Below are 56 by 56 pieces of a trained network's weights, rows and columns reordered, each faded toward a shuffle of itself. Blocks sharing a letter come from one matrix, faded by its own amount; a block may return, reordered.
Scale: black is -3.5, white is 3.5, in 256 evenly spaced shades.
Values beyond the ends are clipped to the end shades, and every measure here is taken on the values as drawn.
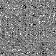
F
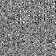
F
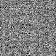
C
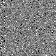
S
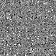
F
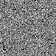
C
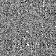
F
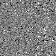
F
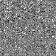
F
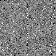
S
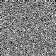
S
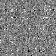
F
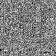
C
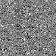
F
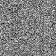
C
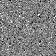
S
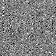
S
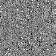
F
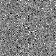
S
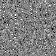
S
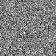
S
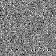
S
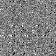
F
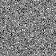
S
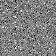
S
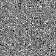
F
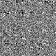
F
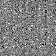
F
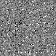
F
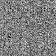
C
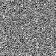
C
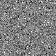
S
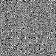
F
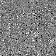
F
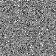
S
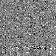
F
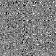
F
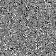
S
